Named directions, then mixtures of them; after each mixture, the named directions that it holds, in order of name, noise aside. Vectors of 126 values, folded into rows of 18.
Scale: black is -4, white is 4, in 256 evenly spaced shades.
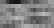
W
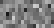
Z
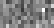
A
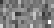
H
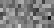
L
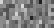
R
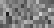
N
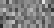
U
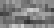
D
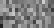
U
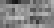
W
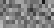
L, U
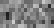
D, U, Z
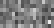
D, H, U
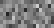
Z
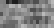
W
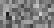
N, Z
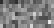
H, W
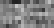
A, W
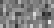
H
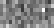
A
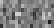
H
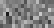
N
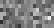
L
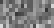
A, H, Z
